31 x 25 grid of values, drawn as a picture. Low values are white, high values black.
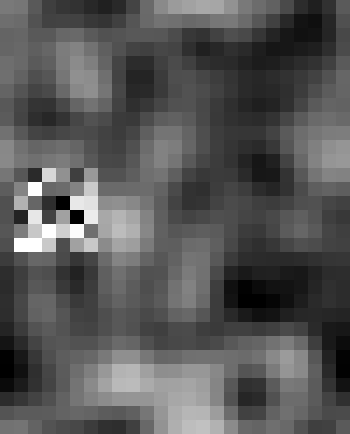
Mirror symmetry: none. Grain: blotchy. Roughest part: middle left. Odd patch: rougher, in the middle left.
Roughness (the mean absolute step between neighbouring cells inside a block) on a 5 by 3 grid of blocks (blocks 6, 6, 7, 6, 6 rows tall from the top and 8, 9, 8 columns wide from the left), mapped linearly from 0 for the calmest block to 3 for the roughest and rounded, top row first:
0 0 0 | 0 0 0 | 3 0 0 | 0 0 0 | 0 0 0
